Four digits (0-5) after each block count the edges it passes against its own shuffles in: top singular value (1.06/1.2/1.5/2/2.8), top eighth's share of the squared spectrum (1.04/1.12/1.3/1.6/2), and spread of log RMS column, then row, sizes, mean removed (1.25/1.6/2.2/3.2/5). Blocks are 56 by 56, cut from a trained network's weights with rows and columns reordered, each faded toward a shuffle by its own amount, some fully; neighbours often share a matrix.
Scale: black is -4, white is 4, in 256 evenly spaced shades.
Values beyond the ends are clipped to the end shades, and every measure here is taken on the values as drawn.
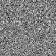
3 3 0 2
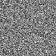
2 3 1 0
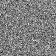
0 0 0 0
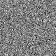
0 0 0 0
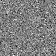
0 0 0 0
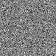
2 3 1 1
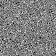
0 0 0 0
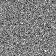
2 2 0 0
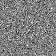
0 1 0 0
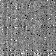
3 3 0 2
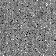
1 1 0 0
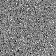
0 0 0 0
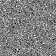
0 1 0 0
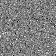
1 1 0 0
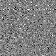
2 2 0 1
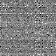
3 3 2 1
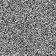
1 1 0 0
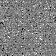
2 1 1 0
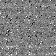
2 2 1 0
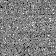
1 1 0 0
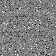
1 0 0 0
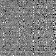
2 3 3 0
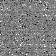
2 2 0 0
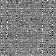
3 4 3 0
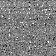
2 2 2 0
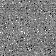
1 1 1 0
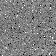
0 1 0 0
